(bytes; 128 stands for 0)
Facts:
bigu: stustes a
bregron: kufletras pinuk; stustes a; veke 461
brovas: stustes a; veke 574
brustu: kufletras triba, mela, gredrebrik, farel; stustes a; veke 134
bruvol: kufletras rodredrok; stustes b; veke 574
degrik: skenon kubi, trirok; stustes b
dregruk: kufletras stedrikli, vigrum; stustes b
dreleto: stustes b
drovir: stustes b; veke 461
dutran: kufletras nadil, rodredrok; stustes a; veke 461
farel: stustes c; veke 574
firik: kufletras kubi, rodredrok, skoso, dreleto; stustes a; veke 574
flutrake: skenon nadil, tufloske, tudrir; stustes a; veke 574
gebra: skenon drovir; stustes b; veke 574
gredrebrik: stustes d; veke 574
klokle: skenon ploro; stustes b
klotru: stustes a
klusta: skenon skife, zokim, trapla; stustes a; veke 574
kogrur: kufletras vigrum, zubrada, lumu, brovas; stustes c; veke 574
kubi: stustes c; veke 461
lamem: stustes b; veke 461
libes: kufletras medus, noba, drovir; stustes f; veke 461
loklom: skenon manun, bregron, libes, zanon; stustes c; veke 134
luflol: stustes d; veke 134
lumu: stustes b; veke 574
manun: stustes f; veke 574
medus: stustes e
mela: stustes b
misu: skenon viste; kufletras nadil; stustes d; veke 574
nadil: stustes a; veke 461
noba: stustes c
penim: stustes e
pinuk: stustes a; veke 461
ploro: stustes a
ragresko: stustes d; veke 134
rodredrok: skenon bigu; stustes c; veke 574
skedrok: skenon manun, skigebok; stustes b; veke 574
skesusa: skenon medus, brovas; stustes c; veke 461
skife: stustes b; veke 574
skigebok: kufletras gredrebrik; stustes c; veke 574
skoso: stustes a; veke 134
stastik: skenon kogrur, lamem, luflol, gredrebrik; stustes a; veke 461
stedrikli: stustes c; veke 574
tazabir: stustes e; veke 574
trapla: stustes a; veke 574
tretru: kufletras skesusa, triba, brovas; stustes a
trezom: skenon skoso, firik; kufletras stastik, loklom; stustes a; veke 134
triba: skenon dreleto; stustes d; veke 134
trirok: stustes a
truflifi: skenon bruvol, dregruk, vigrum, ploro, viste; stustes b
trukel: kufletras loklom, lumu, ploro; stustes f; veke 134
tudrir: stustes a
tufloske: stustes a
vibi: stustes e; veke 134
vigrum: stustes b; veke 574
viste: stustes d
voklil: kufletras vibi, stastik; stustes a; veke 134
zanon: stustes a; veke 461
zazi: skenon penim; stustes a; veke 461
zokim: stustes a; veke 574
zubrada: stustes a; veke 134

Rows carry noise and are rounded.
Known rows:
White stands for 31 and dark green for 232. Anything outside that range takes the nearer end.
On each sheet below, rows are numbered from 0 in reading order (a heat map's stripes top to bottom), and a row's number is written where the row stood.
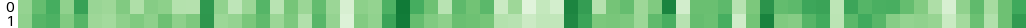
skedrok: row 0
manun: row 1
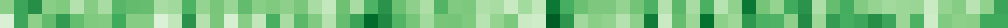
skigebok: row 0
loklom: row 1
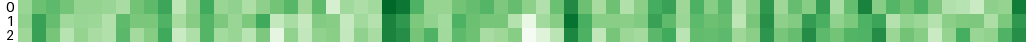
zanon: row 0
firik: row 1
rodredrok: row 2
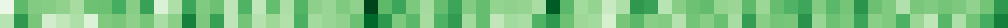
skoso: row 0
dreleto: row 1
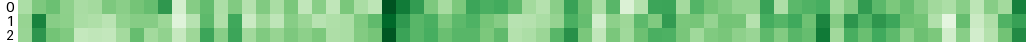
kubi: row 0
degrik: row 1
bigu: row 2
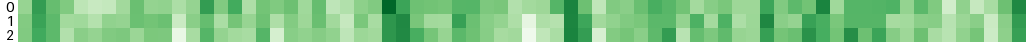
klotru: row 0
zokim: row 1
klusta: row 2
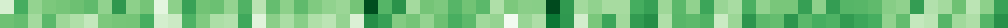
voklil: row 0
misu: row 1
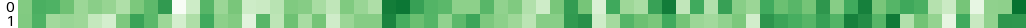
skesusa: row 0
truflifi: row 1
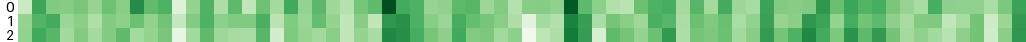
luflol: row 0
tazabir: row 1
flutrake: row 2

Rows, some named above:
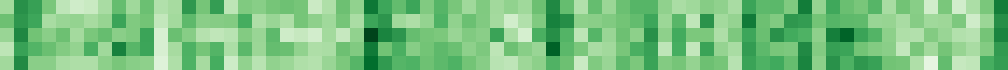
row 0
mela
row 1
kogrur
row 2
zazi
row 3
brustu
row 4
degrik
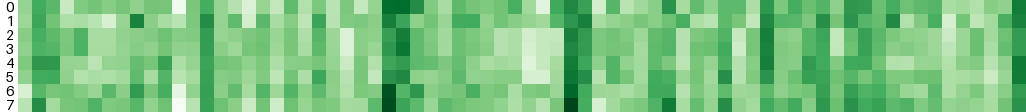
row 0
stastik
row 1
ploro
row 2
manun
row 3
manun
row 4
farel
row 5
lumu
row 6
ragresko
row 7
trezom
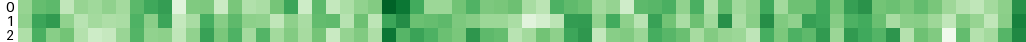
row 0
drovir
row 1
brovas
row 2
viste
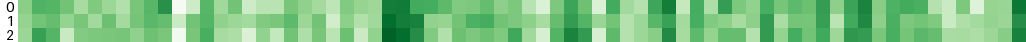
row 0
skesusa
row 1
bregron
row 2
stastik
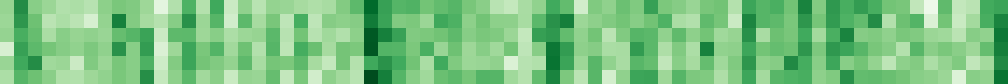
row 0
degrik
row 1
ploro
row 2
lamem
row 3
zubrada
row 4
gredrebrik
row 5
nadil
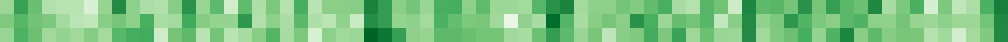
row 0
ploro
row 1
bruvol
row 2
pinuk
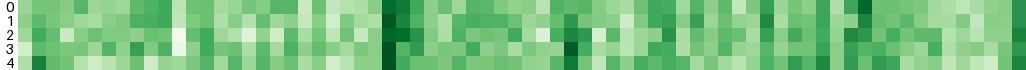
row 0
libes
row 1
dutran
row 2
stastik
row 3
ragresko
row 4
penim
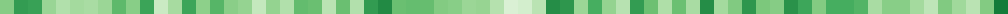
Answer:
brovas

